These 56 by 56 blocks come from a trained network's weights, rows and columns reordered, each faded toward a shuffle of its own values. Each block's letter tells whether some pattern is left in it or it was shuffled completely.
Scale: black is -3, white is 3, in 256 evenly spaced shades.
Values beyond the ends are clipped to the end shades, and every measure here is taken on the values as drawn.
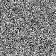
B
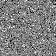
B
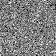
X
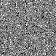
X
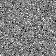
B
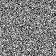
B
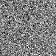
X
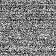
X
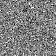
B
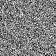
B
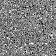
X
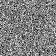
B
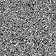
X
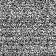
X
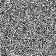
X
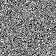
B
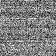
X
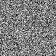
B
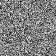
B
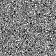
B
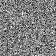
B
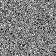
B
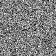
B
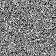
B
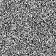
B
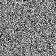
B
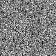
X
